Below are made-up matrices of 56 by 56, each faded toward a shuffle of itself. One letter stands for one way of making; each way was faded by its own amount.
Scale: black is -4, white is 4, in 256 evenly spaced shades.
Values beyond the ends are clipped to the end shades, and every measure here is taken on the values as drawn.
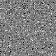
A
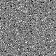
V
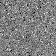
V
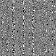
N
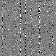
N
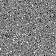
V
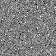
V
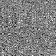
A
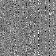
N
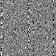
N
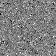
V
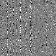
N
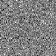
A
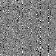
N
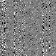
N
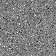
V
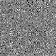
A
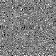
A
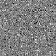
A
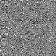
A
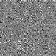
A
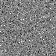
V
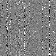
N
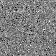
V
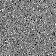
V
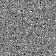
V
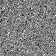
V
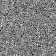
V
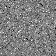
V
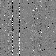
N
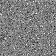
V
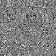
A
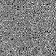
A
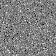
V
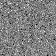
V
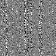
N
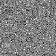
A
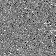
V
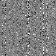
N
